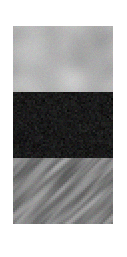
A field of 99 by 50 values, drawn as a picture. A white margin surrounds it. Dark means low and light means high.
It is made of 3 by 1 panels. Panel 1,1: high, smooth, faint in contrast. Panel 2,1: very low, fine-grained, faint in contrast. Panel 3,1: middling, slanting up to the right.
